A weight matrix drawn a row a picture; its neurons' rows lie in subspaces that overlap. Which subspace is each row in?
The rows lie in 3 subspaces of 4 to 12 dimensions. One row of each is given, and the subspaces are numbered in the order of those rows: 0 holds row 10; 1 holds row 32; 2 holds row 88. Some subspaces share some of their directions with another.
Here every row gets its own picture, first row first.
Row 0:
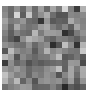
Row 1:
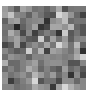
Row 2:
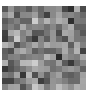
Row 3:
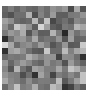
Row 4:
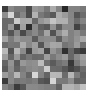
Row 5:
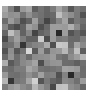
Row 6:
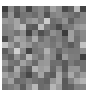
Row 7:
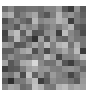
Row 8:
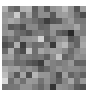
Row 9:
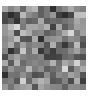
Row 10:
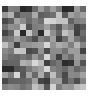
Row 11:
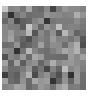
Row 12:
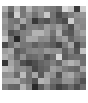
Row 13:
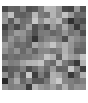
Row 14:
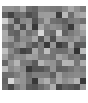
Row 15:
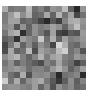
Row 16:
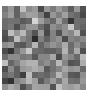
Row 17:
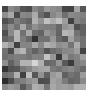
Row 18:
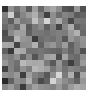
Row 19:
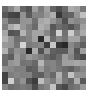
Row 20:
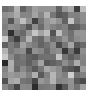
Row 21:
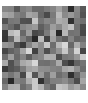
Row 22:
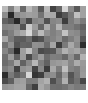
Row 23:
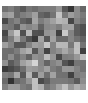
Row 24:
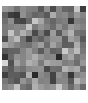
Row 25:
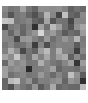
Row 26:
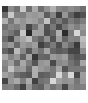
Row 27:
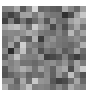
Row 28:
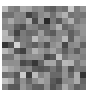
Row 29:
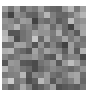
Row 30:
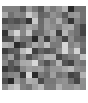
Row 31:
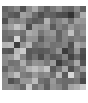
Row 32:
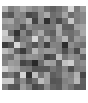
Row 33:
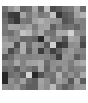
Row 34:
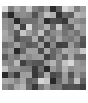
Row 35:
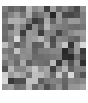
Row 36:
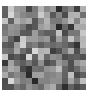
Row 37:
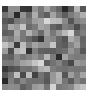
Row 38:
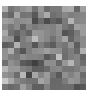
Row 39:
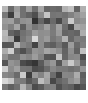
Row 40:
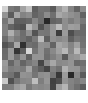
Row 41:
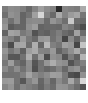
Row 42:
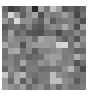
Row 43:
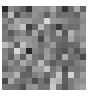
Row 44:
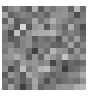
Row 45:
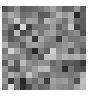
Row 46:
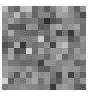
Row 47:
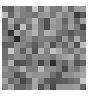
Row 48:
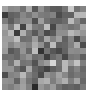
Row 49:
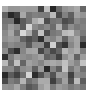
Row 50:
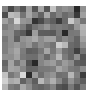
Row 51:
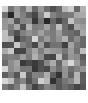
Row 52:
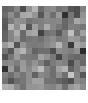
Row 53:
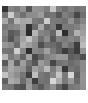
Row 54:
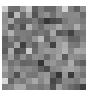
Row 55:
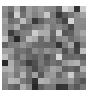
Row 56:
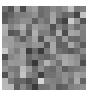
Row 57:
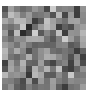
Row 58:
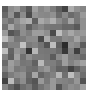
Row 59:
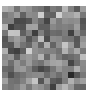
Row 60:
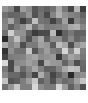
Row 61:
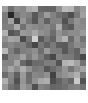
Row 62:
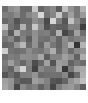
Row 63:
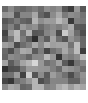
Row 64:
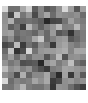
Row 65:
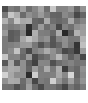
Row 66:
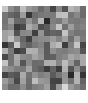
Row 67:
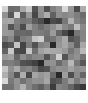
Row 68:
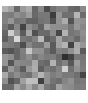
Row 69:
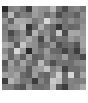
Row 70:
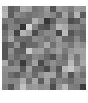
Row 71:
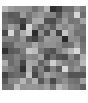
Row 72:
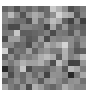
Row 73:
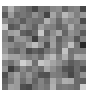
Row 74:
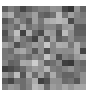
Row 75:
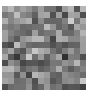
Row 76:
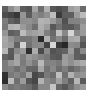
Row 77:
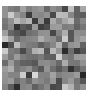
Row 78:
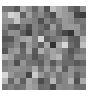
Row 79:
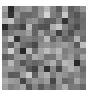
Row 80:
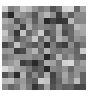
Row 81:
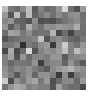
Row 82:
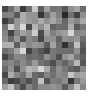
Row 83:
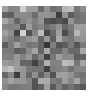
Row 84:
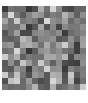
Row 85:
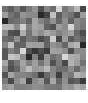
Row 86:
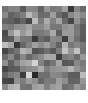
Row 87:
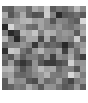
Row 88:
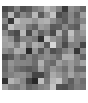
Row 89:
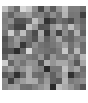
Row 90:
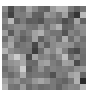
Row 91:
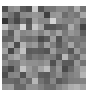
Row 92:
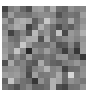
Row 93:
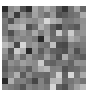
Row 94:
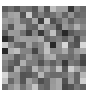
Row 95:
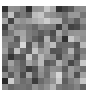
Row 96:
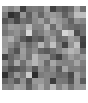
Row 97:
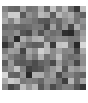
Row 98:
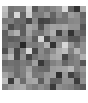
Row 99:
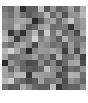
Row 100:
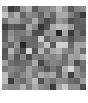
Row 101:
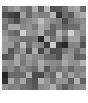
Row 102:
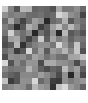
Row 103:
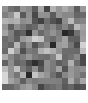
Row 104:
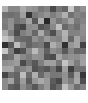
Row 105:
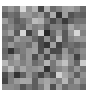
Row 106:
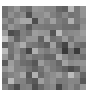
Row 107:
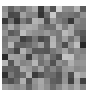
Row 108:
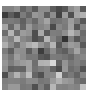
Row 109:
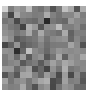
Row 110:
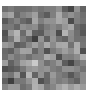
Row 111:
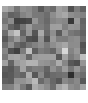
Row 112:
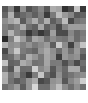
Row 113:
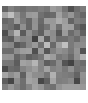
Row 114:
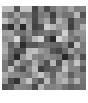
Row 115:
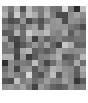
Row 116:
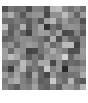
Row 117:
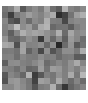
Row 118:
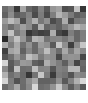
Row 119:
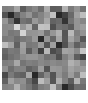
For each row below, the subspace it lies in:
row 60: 1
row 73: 2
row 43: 1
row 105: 0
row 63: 0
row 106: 1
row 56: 2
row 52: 2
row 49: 0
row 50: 2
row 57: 2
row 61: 2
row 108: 2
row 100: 2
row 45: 2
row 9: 2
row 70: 2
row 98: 1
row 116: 2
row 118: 1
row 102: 1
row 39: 0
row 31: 2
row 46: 0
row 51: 0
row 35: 2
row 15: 2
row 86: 1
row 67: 1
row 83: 0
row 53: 0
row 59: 2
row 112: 1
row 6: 1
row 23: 0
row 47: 2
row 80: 0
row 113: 1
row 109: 1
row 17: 0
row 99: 0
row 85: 2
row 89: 0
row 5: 1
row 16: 0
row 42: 2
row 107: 2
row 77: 1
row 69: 0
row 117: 1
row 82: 2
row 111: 2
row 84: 2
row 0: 1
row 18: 0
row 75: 2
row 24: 1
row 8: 0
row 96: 0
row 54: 1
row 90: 2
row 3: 1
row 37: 0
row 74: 0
